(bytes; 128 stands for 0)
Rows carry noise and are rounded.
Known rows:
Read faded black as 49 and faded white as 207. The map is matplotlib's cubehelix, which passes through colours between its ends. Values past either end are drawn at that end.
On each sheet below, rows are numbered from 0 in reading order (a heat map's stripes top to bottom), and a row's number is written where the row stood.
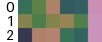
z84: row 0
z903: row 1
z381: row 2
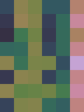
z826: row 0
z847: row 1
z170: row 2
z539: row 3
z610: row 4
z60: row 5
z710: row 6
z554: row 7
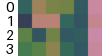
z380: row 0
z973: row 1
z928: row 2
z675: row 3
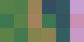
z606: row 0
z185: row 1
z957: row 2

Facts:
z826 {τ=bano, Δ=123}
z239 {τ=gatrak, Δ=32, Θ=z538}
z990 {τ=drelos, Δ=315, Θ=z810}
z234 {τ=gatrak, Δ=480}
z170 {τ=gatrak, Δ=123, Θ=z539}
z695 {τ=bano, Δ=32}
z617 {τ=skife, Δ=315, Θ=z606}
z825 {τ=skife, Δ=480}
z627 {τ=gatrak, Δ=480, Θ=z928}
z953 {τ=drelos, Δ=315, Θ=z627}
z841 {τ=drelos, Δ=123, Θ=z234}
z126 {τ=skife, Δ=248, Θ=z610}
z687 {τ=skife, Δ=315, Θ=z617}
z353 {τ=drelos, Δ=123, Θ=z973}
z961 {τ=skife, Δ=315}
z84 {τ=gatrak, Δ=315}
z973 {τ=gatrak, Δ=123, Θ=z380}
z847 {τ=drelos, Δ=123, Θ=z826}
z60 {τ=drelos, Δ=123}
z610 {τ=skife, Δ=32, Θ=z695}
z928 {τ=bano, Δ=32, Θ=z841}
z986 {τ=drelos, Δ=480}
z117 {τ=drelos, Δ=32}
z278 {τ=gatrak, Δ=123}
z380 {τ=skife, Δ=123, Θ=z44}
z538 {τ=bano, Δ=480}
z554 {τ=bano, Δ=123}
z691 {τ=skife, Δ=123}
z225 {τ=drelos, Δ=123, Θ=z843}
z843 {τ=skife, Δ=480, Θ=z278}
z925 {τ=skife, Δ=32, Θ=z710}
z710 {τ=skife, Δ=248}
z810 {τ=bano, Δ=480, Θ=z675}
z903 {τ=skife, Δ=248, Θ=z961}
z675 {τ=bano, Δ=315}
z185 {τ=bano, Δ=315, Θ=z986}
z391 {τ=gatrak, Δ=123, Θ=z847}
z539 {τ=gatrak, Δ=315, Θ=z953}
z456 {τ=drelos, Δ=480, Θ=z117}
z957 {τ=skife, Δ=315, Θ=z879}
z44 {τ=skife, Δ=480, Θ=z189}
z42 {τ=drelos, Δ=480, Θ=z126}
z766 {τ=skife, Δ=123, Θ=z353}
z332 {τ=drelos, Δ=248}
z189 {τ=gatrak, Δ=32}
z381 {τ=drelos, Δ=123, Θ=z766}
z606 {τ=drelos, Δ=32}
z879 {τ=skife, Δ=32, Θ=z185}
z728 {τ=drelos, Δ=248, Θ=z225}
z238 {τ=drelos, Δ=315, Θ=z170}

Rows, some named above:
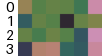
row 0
z710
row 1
z234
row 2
z961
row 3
z973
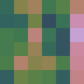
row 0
z810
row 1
z238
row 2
z239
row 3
z675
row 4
z44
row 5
z691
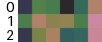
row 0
z841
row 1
z44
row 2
z391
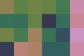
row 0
z710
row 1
z953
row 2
z695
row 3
z353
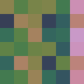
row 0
z126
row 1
z278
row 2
z990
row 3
z617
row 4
z986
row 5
z675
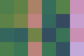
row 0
z728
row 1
z189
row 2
z238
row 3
z239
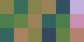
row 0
z925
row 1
z332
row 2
z986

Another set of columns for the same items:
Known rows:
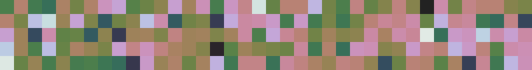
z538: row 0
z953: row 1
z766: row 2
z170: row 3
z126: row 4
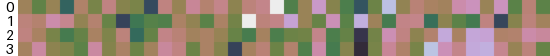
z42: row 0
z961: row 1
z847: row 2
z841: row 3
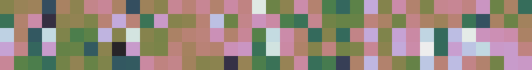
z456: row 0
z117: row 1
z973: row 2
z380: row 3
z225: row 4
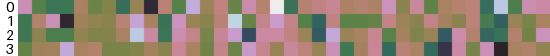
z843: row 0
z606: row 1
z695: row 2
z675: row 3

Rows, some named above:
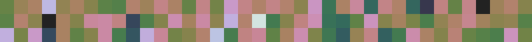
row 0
z675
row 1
z986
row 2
z728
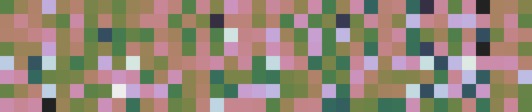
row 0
z675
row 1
z841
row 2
z961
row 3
z675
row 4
z973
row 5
z278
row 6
z928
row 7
z332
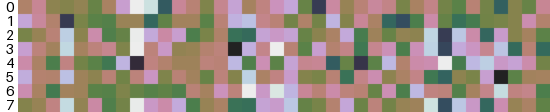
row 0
z189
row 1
z710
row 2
z928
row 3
z627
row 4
z353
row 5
z84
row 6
z44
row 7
z928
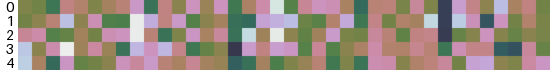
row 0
z810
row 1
z928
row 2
z234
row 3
z539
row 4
z391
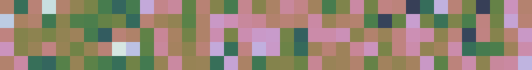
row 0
z185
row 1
z903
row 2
z925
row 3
z239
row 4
z691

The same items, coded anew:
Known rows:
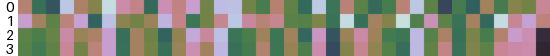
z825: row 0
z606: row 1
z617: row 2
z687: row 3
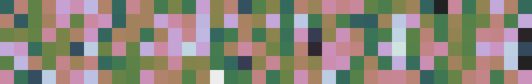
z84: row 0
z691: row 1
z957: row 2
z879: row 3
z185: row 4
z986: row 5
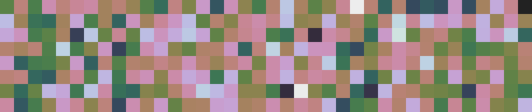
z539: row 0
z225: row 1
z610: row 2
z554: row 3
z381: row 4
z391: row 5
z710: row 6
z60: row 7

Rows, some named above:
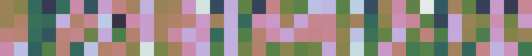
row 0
z973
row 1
z278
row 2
z391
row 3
z239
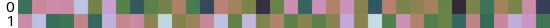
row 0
z675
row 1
z239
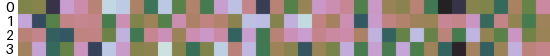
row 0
z234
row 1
z841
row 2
z391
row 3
z189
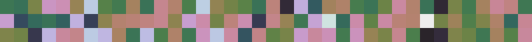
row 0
z961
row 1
z353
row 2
z234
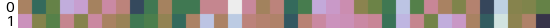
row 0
z332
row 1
z728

